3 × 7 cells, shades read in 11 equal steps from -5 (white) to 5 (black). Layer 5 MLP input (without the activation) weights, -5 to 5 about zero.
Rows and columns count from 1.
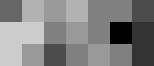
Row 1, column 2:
-2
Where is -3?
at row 2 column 1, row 2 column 2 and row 3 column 1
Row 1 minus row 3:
4 -1 -3 -2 1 0 -1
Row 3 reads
-3 -1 2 0 -1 0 3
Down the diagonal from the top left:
1 -3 2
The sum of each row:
-2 1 0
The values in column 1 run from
-3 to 1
